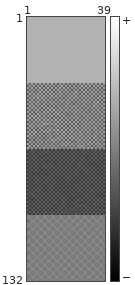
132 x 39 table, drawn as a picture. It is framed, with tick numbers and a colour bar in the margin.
The table splits into 4 rows of 1 panel. Panel 1,1: high, flat. Panel 2,1: middling, checkered, strong in contrast. Panel 3,1: low, checkered. Panel 4,1: middling, checkered, faint in contrast.
